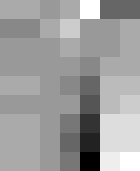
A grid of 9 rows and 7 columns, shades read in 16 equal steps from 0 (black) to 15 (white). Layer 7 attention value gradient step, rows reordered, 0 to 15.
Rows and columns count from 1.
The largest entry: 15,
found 2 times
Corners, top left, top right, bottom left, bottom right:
10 6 10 15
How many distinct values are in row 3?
2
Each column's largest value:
10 10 10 12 15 14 15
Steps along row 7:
same down down down up same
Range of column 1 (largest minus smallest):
2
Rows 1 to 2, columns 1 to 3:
10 10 9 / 8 8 10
